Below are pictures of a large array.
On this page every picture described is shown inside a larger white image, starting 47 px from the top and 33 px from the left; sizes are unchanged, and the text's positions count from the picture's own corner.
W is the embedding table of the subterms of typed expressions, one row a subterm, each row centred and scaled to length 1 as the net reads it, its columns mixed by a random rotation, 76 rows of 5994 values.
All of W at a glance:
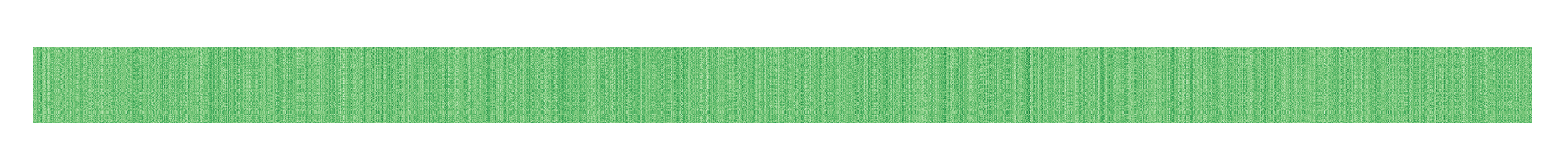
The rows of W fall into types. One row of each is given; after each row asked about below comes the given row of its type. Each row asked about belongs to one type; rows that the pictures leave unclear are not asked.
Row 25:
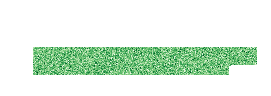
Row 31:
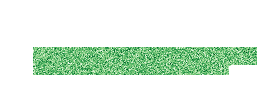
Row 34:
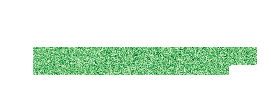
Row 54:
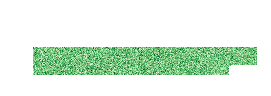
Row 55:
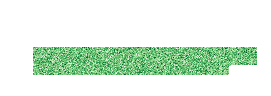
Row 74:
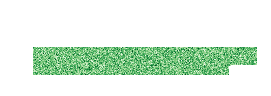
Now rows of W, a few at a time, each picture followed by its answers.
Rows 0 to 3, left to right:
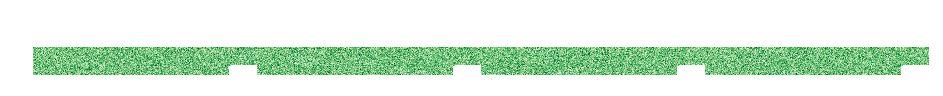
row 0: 74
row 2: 34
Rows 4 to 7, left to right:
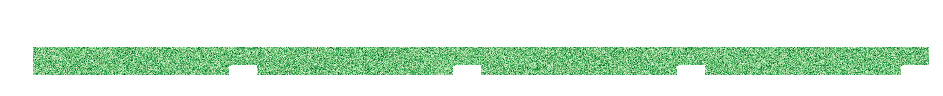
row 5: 54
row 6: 74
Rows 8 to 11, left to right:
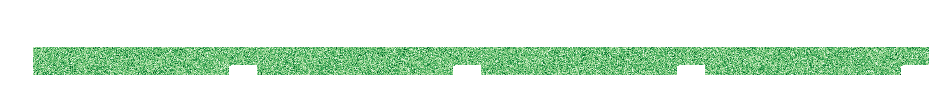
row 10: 34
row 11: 74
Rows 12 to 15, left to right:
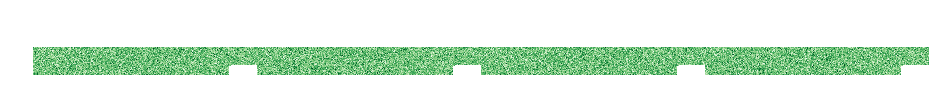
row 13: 54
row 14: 74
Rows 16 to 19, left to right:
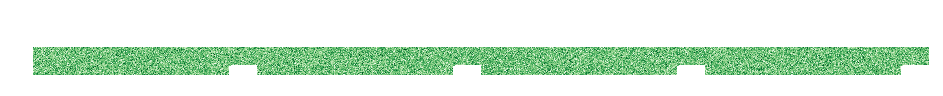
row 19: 31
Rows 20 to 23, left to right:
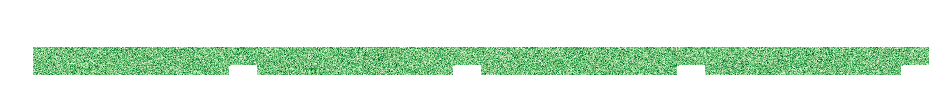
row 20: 74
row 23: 34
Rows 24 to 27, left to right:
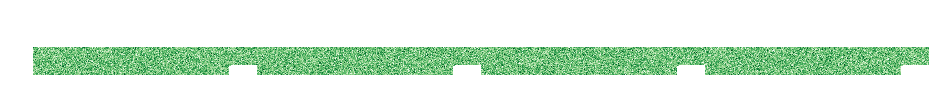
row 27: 31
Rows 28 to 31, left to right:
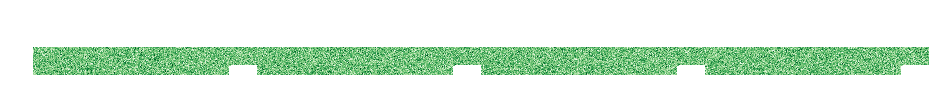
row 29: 25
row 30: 25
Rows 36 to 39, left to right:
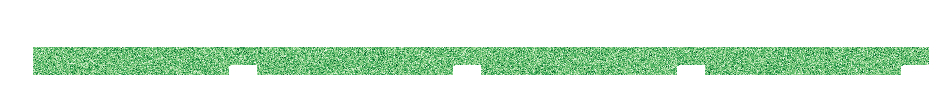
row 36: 74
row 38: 25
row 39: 25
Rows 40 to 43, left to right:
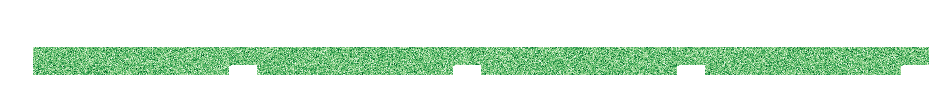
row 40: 25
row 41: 31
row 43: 25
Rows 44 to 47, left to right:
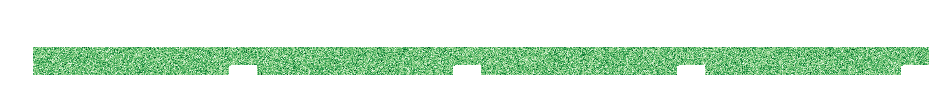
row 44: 55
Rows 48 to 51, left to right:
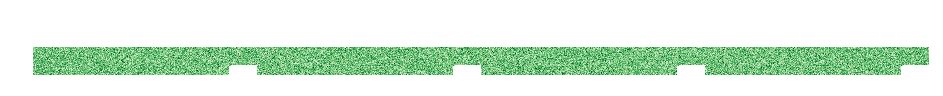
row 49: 74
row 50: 54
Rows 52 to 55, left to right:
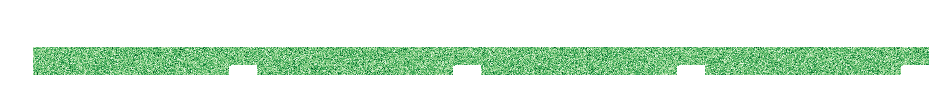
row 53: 54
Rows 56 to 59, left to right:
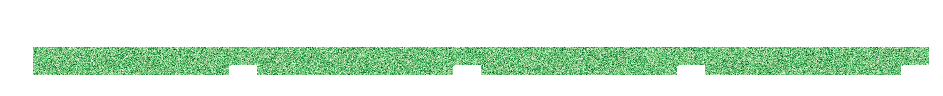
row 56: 34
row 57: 55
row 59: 34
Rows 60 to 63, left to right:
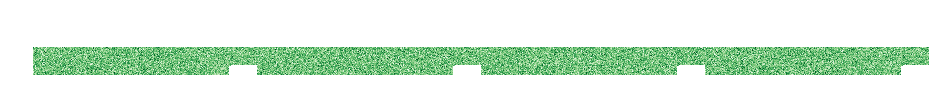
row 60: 54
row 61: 25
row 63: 54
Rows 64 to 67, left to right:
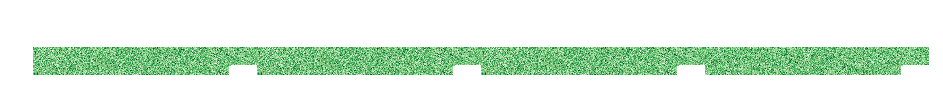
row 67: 31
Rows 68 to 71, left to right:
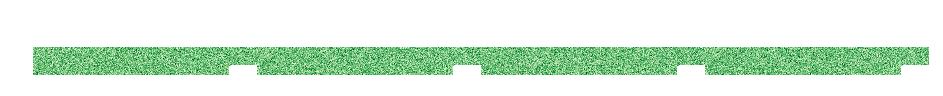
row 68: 25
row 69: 31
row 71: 31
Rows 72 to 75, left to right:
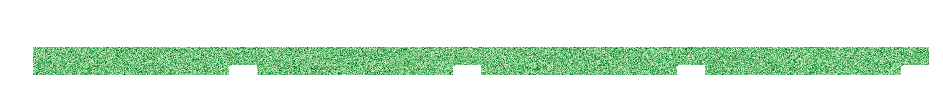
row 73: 54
